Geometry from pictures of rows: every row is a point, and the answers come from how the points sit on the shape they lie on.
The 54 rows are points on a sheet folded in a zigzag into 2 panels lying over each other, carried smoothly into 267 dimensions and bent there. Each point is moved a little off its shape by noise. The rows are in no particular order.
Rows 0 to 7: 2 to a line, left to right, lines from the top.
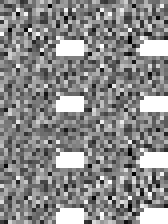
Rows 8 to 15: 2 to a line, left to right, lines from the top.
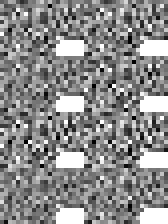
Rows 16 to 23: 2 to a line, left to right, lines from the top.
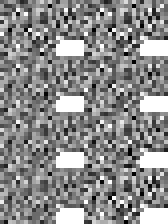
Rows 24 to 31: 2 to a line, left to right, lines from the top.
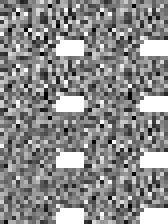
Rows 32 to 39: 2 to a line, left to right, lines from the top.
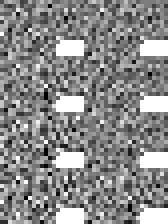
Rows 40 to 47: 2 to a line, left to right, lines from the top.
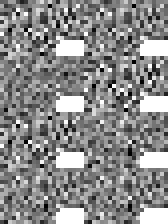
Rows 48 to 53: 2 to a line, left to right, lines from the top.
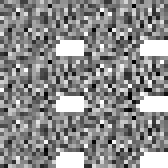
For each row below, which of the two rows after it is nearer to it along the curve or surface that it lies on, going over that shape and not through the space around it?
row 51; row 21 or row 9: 21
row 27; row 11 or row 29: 29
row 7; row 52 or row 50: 52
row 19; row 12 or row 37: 12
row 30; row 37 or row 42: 42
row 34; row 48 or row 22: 48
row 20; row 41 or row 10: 10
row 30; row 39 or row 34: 39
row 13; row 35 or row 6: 6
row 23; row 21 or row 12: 12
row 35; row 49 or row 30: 30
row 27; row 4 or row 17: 17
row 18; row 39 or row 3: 3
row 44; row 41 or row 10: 41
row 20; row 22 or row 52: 52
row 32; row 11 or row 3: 11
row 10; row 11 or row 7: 7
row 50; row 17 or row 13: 17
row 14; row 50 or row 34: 50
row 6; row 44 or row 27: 27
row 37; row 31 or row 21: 31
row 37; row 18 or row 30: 18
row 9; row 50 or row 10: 10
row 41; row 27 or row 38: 38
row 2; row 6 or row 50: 6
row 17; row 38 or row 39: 38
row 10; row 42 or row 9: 9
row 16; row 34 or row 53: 53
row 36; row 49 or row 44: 44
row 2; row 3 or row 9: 3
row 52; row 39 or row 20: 20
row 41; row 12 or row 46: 12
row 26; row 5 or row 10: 10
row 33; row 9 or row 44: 9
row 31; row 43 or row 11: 43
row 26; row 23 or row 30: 23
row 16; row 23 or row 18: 23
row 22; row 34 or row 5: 5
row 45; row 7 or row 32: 7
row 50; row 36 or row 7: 36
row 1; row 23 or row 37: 23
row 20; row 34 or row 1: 34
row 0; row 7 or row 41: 41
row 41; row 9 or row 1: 1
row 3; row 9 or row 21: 9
